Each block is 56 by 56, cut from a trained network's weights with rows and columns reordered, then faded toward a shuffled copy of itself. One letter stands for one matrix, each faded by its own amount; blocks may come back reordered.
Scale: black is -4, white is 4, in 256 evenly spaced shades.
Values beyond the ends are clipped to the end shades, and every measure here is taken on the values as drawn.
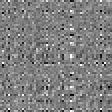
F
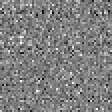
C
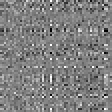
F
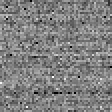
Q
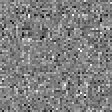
C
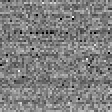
Q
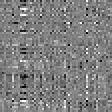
F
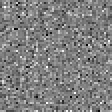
C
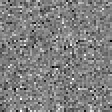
C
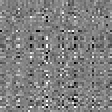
F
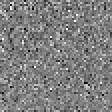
C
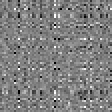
F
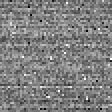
Q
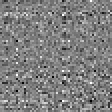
F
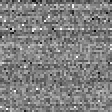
Q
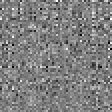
F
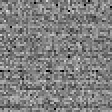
Q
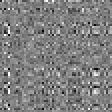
F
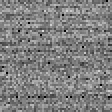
Q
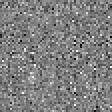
C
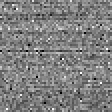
Q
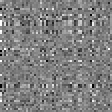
F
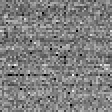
Q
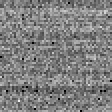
Q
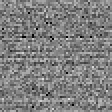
Q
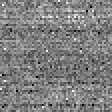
Q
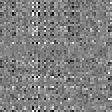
F
